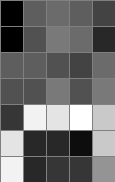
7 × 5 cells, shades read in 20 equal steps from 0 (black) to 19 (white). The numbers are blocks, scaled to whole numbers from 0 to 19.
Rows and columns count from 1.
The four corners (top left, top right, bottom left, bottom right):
0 5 18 11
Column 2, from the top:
7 6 7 6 18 3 3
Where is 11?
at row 7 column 5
